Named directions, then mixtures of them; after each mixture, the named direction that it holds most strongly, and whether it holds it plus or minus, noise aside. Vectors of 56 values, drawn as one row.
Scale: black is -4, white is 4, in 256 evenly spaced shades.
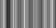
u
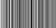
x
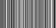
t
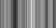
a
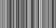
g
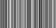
g, minus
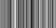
g, plus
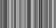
g, minus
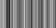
u, plus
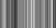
a, plus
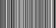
t, plus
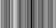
a, minus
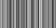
g, plus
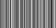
t, minus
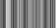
u, minus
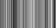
a, plus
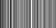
x, minus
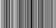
x, plus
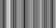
u, minus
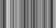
u, minus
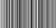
x, plus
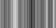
a, minus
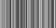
g, plus
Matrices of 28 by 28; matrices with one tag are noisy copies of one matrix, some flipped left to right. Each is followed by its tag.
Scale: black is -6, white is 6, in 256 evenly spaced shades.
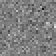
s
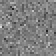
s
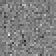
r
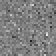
r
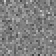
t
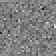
s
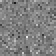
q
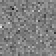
s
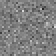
s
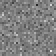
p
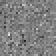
r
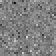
q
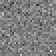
p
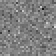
s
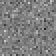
t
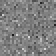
q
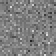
r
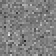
r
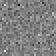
p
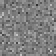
p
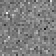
t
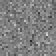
r
